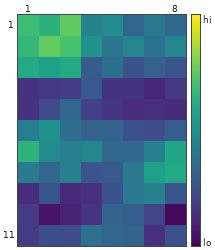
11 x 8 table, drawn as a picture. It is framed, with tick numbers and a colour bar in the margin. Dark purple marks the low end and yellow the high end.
An odd patch, higher than its surroundings, sits in the top left. Horizontal stripes repeat 2 times down the table. The top left is the ninth with the highest average.
